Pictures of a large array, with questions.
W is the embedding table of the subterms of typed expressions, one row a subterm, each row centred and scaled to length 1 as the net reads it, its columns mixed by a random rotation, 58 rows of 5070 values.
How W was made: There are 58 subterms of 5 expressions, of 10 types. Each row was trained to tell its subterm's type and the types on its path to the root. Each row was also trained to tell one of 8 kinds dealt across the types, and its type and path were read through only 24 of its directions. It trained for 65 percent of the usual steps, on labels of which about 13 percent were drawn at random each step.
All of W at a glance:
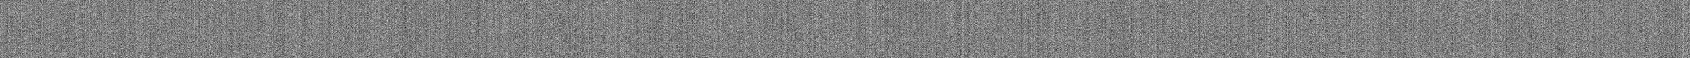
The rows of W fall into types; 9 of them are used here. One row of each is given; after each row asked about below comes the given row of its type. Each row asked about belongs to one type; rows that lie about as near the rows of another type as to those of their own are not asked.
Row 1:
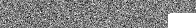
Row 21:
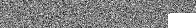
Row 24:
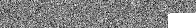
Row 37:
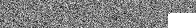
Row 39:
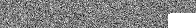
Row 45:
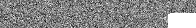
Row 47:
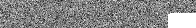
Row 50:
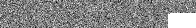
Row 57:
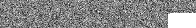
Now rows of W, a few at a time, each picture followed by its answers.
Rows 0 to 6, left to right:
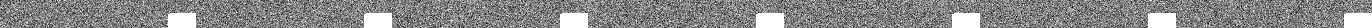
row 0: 37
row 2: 57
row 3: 1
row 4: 47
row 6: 57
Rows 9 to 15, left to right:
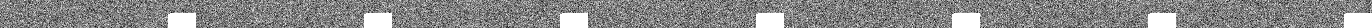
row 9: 45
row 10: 57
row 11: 24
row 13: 1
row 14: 47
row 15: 1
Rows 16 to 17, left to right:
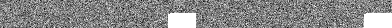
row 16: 50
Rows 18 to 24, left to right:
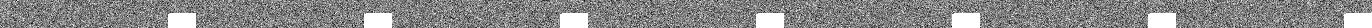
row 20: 47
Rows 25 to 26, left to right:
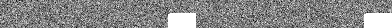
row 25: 39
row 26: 45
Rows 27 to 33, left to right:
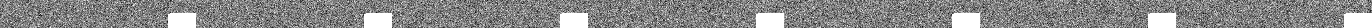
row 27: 57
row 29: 50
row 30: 45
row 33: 47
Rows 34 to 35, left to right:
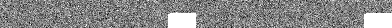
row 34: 1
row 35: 50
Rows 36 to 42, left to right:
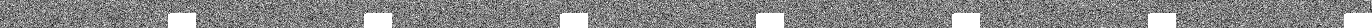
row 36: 37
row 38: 47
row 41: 21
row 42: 37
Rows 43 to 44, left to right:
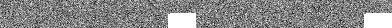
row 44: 57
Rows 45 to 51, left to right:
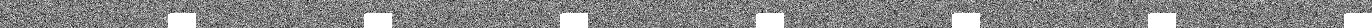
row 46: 1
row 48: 45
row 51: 47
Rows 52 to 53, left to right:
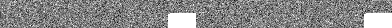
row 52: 57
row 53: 37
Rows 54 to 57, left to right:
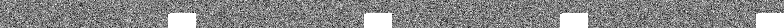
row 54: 37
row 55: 50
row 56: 1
